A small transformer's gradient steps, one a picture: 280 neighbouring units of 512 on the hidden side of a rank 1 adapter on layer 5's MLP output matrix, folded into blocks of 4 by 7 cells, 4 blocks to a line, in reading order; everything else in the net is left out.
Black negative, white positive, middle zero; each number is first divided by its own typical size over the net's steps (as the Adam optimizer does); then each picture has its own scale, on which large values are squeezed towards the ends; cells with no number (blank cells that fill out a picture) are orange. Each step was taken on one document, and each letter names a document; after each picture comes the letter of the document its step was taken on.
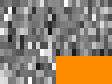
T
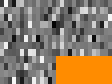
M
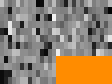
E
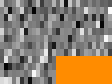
T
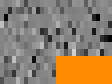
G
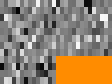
M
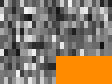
M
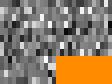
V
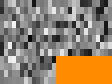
V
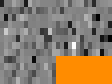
G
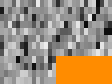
V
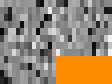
E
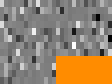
G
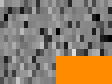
G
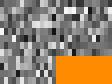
M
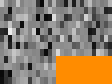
E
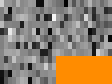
E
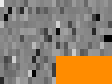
G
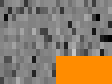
G
